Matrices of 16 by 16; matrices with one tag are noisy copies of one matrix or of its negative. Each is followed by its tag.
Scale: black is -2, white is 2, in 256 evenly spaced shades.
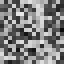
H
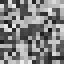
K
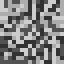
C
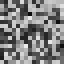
K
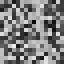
H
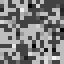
K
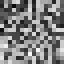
C
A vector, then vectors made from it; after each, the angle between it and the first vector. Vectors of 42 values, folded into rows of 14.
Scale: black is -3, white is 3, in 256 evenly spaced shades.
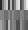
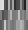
partly opposed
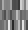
orthogonal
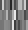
orthogonal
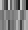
nearly opposite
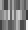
partly opposed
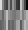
nearly opposite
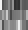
partly opposed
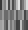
nearly parallel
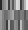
nearly parallel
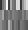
nearly parallel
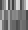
nearly parallel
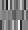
partly opposed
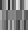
nearly parallel
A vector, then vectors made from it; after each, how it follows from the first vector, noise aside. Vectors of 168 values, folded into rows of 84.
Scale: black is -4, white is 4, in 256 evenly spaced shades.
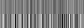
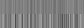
shrunk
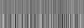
shrunk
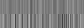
shrunk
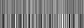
negated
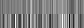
negated
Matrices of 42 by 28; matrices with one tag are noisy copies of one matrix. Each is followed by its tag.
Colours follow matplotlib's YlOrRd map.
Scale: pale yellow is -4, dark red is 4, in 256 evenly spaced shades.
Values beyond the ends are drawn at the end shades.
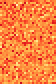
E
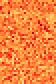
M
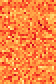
M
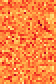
M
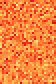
E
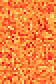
M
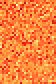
E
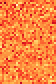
E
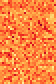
M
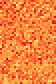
E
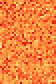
E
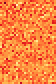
E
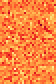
M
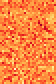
M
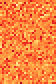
E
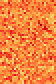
M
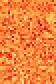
M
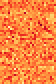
M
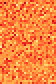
E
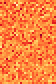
E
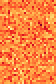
M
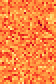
M
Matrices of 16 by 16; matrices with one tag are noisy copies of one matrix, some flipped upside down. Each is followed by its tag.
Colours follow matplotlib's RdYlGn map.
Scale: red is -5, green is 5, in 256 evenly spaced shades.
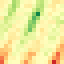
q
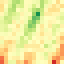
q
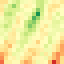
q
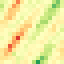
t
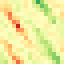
t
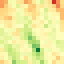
q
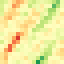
t
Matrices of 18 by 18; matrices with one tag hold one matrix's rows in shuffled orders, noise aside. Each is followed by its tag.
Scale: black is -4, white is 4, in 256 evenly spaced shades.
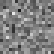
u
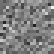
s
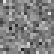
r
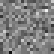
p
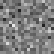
u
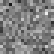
p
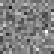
p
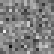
r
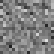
p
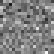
p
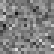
s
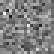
r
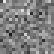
r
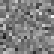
s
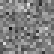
r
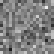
p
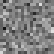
s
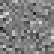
s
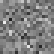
r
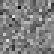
u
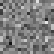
p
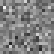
r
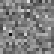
r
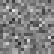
u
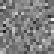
s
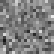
s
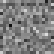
p
